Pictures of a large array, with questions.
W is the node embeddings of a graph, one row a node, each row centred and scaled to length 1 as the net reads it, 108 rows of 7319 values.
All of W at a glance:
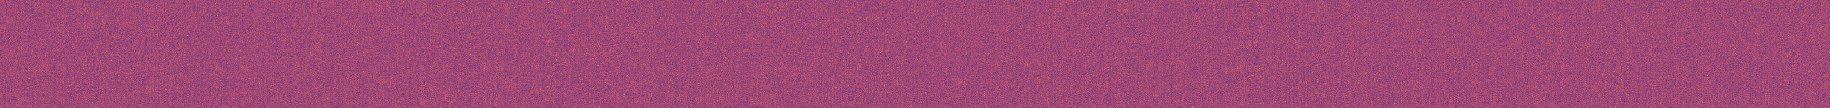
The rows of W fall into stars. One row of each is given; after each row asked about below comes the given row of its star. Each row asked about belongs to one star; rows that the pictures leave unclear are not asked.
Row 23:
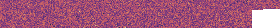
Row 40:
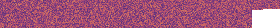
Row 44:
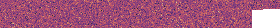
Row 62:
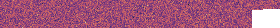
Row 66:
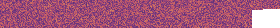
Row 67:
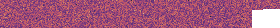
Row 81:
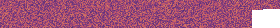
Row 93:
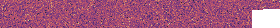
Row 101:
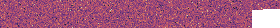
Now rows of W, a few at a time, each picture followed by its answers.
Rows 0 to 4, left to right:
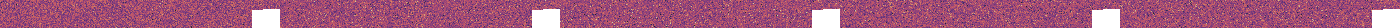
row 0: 101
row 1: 62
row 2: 40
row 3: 93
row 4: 93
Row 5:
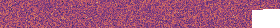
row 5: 81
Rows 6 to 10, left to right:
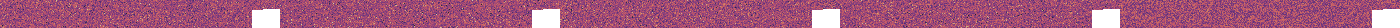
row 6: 93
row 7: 40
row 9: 93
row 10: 93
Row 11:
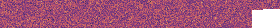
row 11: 93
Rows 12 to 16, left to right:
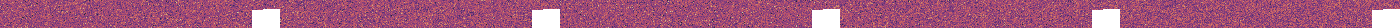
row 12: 44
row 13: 81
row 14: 66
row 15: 81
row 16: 81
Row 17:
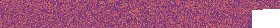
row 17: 44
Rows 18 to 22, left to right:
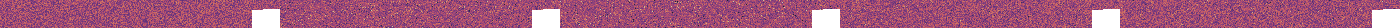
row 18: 44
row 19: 62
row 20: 23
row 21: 44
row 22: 93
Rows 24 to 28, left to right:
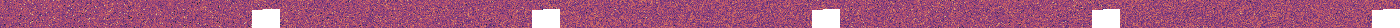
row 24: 101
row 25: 81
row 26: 93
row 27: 81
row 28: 44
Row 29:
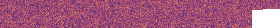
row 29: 81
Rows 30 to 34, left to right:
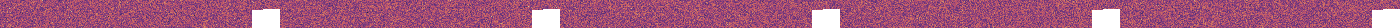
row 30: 40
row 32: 101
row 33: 44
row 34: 62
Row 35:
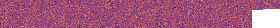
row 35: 81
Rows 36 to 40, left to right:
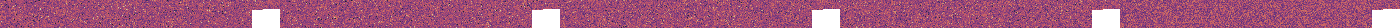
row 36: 23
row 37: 40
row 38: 93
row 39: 62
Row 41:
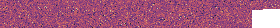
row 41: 66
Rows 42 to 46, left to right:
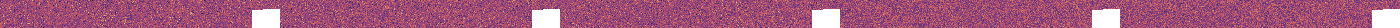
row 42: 66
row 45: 40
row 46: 44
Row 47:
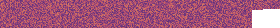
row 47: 101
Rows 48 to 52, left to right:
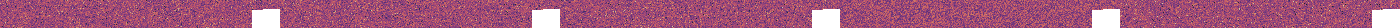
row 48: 44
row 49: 62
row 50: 62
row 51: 62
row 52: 23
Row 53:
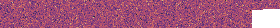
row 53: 44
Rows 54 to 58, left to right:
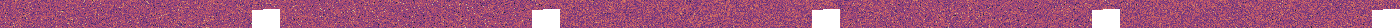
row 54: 44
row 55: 23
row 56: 67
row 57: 62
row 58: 101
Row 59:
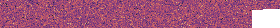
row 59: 44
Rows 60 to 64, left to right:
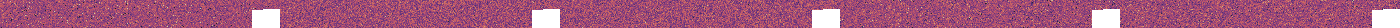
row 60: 67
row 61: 81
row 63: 101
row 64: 81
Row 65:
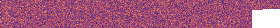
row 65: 81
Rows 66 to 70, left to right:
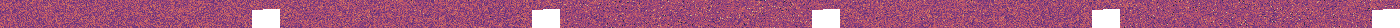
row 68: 66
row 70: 66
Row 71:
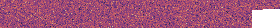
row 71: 62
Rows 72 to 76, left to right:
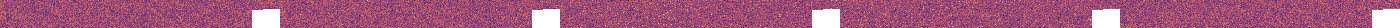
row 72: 23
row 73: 93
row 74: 101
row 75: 62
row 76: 40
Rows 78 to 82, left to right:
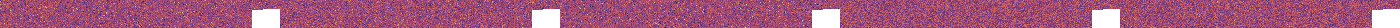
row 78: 66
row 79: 81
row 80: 23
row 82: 81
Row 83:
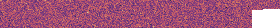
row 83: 67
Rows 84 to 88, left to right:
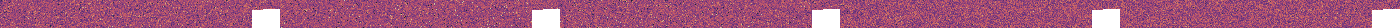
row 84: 62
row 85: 67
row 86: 40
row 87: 66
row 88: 101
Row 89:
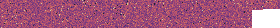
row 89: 67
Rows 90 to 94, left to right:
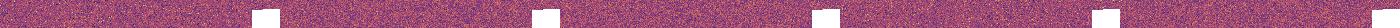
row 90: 40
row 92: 66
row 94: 23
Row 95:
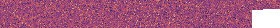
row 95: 93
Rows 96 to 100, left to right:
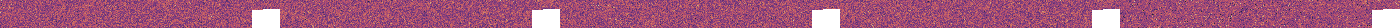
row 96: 81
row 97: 23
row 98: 66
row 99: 101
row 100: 40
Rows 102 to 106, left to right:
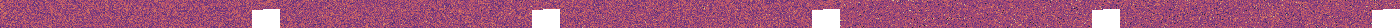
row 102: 67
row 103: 66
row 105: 101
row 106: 44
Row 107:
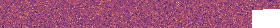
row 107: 44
